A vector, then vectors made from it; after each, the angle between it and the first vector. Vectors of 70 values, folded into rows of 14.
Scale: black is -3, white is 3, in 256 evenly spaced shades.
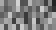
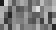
partly opposed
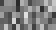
nearly opposite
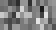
partly opposed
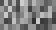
partly opposed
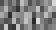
nearly opposite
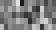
partly aligned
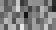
nearly parallel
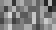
partly aligned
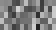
orthogonal
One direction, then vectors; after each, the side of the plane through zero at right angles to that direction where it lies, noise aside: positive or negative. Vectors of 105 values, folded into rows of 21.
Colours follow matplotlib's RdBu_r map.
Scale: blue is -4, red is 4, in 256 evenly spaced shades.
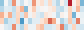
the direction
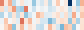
negative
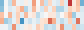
positive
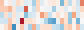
negative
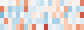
negative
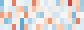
positive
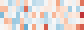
negative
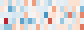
positive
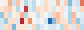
negative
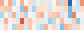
negative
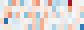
positive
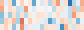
negative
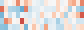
negative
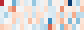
negative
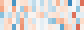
negative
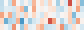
positive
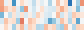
negative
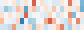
positive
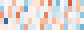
positive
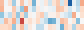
negative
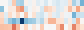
positive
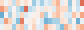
negative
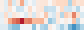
negative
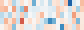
negative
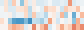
positive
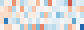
positive
